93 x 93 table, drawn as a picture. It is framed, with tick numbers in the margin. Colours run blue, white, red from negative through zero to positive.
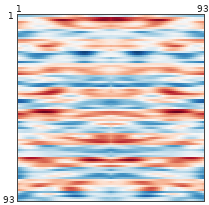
Streaks run across, left to right. Overall the values sit about 50% of the way up the scale. The left and right halves mirror each other. Stripes running across repeat 8 times from top to bottom.
